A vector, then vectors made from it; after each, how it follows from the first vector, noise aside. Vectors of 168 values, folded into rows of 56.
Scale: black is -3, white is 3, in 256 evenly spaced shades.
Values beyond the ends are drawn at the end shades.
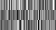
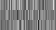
shrunk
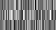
wrapped around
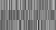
shrunk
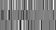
partly zeroed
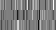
partly zeroed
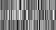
wrapped around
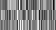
sign-scrambled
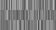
shrunk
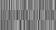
shrunk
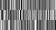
wrapped around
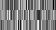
sign-scrambled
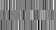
partly zeroed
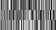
wrapped around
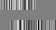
partly zeroed
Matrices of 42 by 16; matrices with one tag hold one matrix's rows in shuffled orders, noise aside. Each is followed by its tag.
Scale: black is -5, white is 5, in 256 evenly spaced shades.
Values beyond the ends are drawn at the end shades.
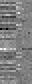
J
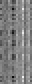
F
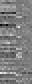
J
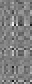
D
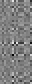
D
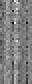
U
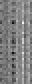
F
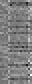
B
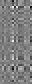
D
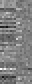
J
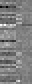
J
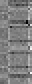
B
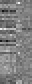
J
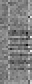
B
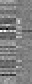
J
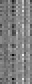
F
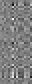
D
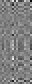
D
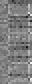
B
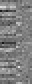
J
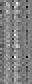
U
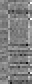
B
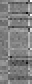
B
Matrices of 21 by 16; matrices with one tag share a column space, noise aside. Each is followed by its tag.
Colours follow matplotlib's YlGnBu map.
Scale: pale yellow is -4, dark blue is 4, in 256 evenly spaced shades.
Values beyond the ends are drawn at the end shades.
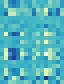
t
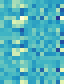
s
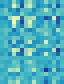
s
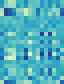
t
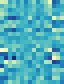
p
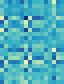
p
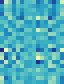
p
